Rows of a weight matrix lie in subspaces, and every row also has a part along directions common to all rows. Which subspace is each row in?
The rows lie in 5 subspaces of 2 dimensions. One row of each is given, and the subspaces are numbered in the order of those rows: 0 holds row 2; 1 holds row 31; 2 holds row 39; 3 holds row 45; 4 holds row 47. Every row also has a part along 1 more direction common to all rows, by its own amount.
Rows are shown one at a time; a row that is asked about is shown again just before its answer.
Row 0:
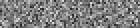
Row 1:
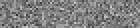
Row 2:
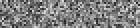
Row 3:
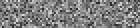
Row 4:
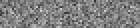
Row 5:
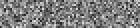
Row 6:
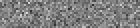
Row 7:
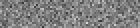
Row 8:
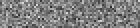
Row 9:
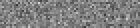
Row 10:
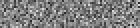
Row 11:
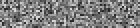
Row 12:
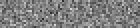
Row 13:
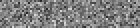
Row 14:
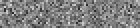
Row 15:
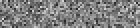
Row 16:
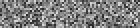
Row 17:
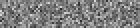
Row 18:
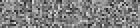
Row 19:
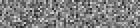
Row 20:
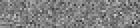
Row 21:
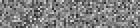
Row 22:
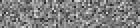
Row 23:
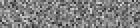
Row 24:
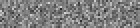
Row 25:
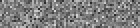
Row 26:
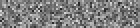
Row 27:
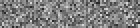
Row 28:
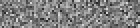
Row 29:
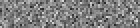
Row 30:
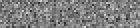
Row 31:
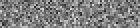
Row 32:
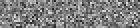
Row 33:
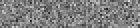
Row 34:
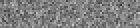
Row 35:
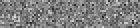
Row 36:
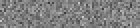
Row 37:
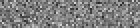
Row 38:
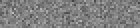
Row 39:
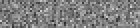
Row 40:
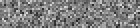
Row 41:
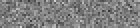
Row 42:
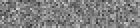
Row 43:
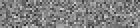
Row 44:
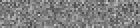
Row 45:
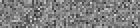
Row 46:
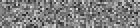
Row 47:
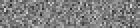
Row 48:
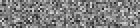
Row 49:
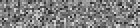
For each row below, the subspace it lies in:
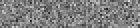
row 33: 3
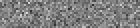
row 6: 2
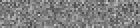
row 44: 0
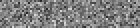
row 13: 2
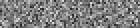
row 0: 1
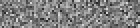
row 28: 3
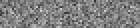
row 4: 4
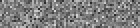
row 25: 3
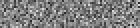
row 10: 4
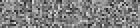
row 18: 3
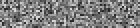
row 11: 1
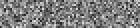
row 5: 4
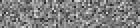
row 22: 3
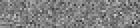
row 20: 0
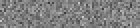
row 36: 4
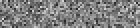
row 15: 0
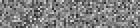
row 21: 3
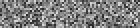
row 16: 1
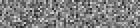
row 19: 3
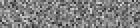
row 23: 2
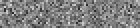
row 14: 4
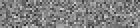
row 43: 1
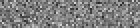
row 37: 2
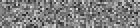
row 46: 0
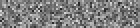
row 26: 4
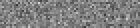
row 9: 2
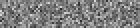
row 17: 4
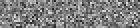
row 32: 0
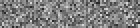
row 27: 3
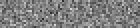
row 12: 3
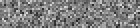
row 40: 2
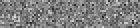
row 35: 0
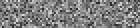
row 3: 3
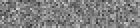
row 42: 0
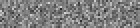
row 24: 4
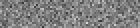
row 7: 1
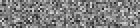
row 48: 4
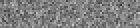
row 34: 2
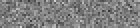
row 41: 0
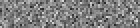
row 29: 1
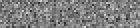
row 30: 2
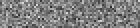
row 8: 1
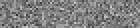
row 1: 1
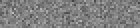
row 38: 4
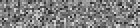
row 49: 2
